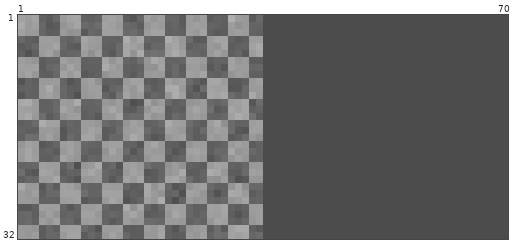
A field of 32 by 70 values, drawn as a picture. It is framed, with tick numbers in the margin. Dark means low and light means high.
It is made of 1 by 2 panels. Panel 1,1: middling, checkered, strong in contrast. Panel 1,2: low, flat.
